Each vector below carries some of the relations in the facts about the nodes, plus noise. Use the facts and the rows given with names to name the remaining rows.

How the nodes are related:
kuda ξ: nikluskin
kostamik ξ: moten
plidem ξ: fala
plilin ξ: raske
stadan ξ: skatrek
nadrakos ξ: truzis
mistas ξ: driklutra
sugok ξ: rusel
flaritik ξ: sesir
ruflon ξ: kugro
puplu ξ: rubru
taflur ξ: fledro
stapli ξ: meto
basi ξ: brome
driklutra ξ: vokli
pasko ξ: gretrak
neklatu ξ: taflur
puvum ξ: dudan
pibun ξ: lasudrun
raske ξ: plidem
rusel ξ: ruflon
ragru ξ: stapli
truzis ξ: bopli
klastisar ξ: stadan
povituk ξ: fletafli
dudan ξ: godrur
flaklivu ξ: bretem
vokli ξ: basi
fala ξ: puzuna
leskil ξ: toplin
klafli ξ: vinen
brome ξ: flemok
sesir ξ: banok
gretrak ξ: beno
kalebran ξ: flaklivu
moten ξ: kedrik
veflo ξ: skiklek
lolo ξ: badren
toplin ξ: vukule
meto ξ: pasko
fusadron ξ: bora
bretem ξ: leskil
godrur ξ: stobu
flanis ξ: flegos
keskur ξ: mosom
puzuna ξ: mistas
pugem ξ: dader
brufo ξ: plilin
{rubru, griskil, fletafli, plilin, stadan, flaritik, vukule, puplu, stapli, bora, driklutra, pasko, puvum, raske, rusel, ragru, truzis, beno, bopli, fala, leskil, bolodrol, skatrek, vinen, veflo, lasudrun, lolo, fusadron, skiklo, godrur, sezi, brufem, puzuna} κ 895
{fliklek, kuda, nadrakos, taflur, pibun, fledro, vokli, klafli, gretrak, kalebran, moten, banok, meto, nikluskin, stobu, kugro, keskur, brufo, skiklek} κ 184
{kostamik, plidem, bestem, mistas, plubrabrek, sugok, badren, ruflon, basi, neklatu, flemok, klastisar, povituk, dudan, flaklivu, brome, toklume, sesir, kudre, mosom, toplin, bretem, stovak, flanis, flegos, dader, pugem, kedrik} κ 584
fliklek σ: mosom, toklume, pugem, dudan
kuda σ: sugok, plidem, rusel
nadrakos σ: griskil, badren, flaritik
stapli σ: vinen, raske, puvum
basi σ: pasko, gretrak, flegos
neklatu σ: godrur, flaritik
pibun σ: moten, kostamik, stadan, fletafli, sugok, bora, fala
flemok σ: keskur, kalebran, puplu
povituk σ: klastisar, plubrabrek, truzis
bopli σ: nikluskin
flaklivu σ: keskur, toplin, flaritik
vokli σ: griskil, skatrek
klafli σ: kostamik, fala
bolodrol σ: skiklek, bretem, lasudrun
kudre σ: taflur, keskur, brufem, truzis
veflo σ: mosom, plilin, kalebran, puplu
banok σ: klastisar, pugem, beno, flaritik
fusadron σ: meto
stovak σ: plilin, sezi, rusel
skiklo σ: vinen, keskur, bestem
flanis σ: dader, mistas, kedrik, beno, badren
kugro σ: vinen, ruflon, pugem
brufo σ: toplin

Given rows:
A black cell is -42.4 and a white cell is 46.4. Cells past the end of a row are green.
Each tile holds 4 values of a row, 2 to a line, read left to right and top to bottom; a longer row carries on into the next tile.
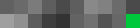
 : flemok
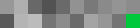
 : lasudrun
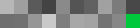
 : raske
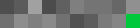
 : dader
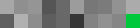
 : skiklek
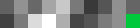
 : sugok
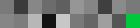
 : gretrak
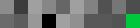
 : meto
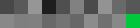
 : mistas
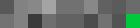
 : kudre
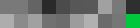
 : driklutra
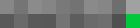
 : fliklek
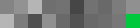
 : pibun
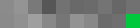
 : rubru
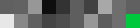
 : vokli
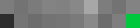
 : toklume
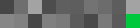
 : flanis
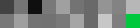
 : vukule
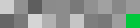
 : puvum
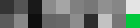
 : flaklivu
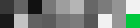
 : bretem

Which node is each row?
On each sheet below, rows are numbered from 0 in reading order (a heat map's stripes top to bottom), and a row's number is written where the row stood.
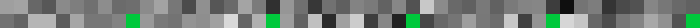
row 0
vinen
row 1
fala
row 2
stapli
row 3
plilin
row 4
basi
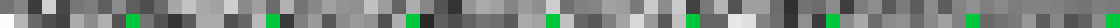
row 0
bopli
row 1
klastisar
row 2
dudan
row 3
kalebran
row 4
stadan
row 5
kugro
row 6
flegos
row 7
bestem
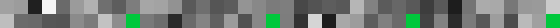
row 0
truzis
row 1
brufo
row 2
beno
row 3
toplin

